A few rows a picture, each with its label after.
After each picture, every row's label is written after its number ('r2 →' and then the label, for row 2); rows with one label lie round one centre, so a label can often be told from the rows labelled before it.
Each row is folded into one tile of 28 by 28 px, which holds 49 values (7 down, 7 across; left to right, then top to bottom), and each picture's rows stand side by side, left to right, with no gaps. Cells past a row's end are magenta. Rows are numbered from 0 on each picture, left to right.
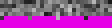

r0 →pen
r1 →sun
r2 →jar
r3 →pen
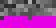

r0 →pen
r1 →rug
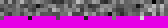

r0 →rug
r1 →pen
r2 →sun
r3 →pen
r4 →rug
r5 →jar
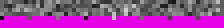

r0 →pen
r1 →sun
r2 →rug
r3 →pen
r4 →jar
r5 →rug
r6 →sun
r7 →sun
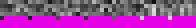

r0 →pen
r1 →pen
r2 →sun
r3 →pen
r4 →rug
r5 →jar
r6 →jar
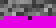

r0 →sun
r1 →pen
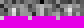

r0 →jar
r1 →jar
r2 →jar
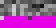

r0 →jar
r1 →pen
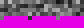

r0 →rug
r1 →pen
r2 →sun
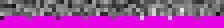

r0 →pen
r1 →sun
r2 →sun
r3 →sun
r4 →pen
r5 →jar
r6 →jar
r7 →sun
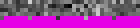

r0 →rug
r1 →rug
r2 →pen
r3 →jar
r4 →rug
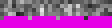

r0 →sun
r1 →jar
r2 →jar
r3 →pen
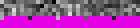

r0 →jar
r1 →pen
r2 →jar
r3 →rug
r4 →pen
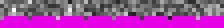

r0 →jar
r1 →rug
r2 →jar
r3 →rug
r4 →sun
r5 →sun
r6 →pen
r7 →jar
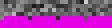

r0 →sun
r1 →pen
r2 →pen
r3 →rug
